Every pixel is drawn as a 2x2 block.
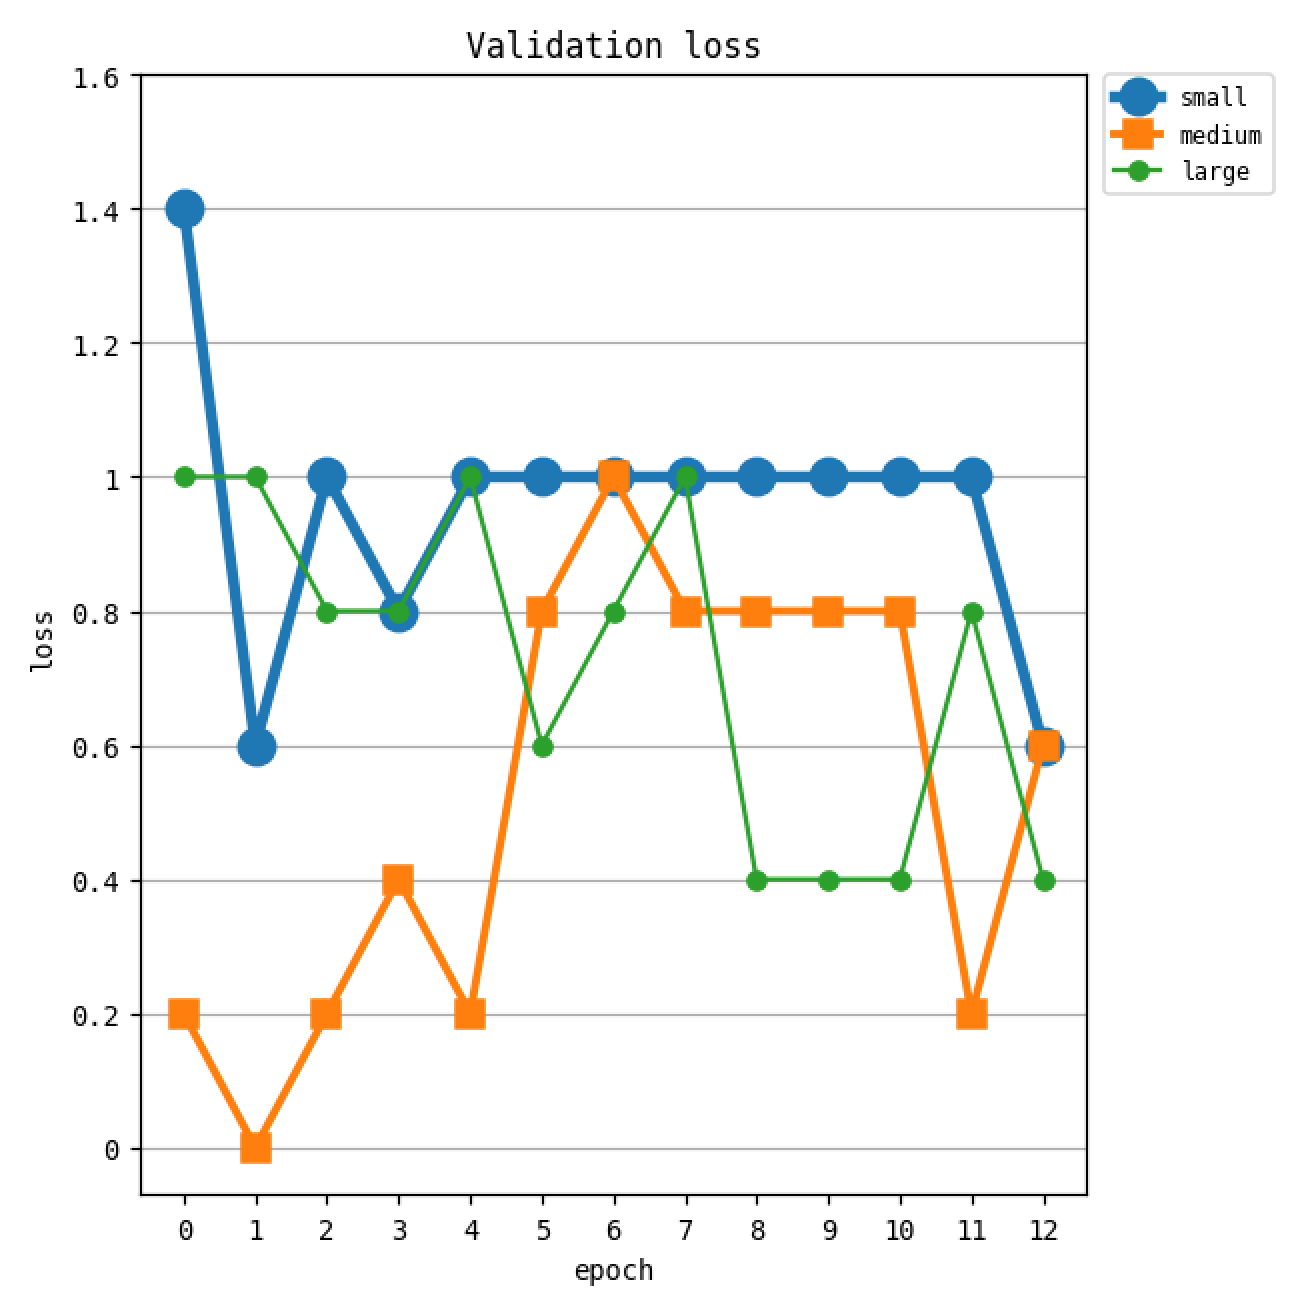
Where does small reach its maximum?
0
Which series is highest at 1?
large
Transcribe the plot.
Title: Validation loss
x-axis: epoch, ticks 0 1 2 3 4 5 6 7 8 9 10 11 12
y-axis: loss, ticks 0 0.2 0.4 0.6 0.8 1 1.2 1.4 1.6
Legend: small, medium, large
Values:
small: 1.4 0.6 1 0.8 1 1 1 1 1 1 1 1 0.6
medium: 0.2 0 0.2 0.4 0.2 0.8 1 0.8 0.8 0.8 0.8 0.2 0.6
large: 1 1 0.8 0.8 1 0.6 0.8 1 0.4 0.4 0.4 0.8 0.4
